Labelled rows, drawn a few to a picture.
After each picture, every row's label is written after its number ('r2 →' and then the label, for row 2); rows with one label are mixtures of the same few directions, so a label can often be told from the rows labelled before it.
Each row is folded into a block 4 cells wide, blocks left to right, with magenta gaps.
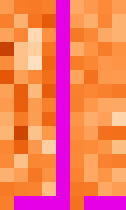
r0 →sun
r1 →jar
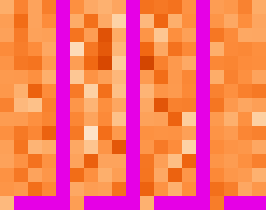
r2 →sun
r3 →sun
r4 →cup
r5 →jar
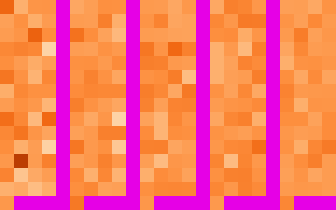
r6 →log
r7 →jar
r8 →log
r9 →log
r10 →cup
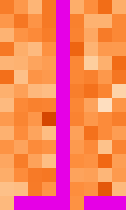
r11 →jar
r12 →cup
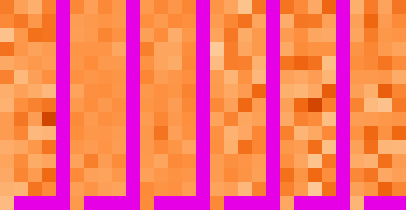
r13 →jar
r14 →log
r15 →sun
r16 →cup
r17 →cup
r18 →sun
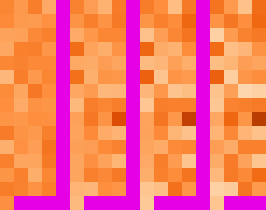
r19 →jar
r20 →jar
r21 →jar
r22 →jar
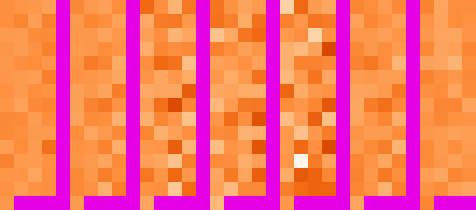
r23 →jar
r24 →cup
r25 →cup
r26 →jar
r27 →log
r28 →cup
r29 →sun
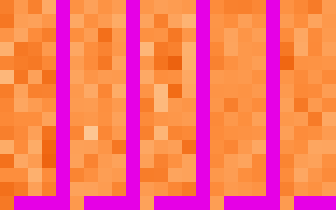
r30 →jar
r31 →sun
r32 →sun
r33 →cup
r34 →cup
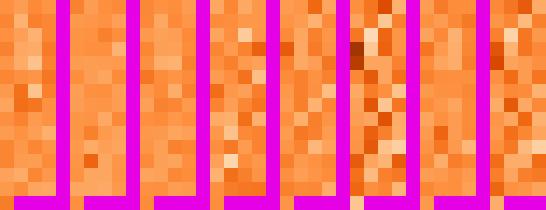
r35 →sun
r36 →log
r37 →sun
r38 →log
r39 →cup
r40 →cup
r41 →sun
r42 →cup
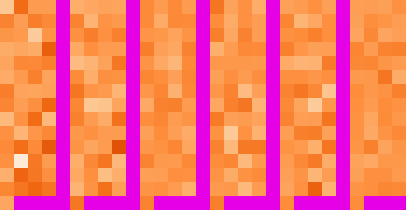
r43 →log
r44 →cup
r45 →sun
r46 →sun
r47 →cup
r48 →log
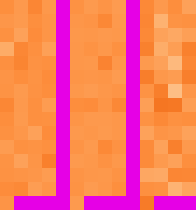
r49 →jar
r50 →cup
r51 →sun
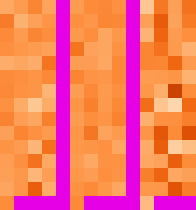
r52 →cup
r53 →sun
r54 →sun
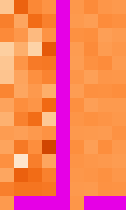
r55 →log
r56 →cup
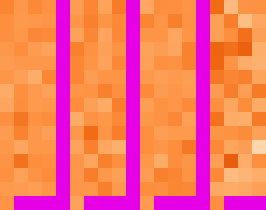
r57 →log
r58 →sun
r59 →log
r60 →log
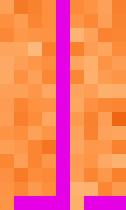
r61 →log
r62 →jar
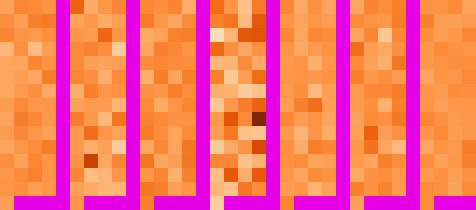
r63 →log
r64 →log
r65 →jar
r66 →jar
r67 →sun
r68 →sun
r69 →jar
